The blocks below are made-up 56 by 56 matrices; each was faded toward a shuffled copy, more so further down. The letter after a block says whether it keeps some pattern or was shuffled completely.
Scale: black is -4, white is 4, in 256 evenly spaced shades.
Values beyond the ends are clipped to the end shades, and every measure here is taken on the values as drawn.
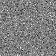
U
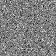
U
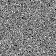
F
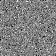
F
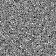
F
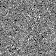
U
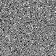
F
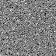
F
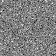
F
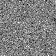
F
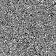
F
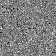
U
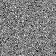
F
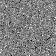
U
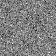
F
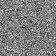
U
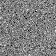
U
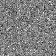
U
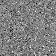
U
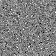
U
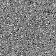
U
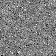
F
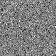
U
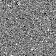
U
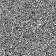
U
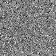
F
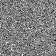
F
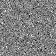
F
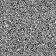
F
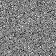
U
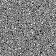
F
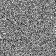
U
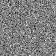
U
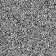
F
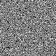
F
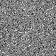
F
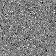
F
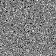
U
